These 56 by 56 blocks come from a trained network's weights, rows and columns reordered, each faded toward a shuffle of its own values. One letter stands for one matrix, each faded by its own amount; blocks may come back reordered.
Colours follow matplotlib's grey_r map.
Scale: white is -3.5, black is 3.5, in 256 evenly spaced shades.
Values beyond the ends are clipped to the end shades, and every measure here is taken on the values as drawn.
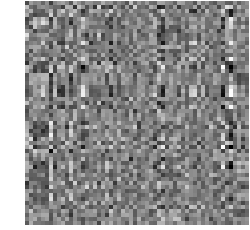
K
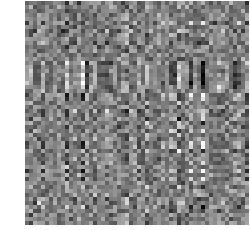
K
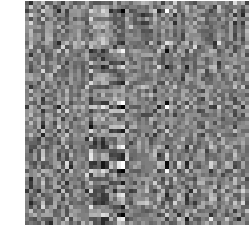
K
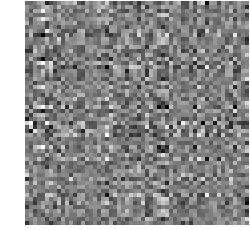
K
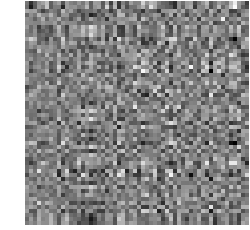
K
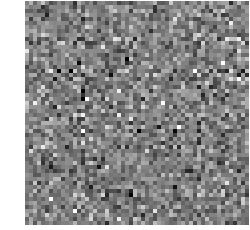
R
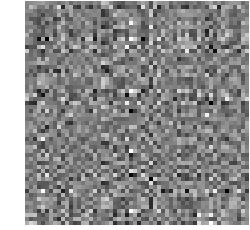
K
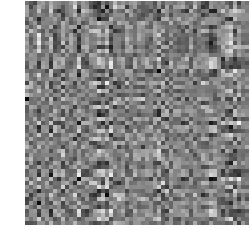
K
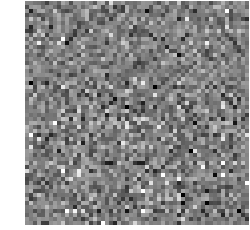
R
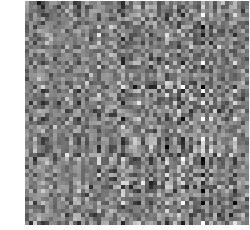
K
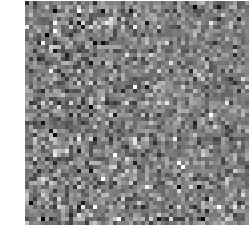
R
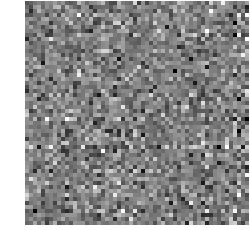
R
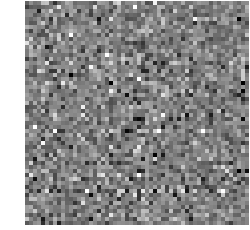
R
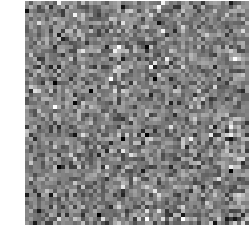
R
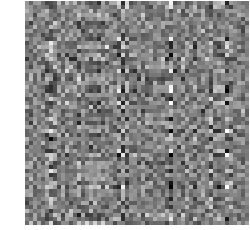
K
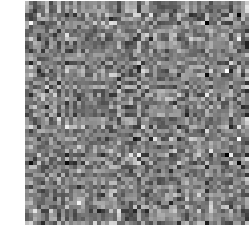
K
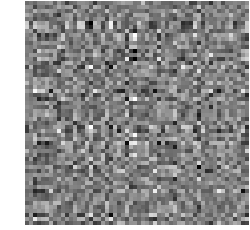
K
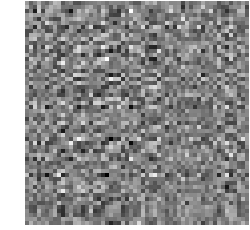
K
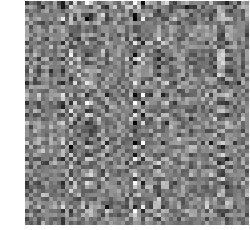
K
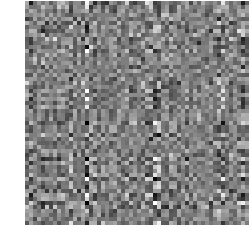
K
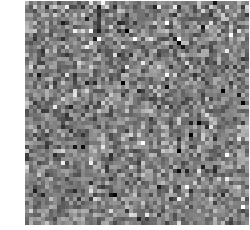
R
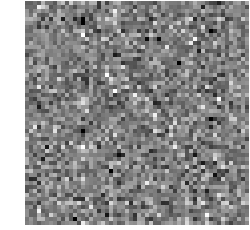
R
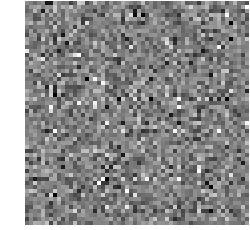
R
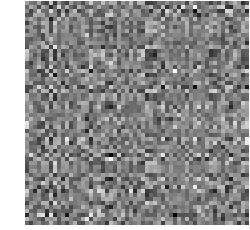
K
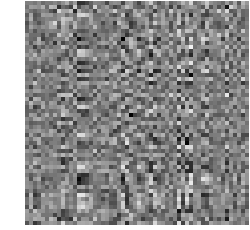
K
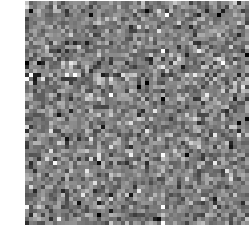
R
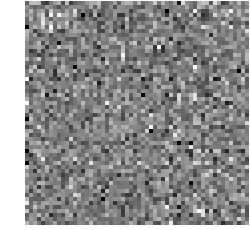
R
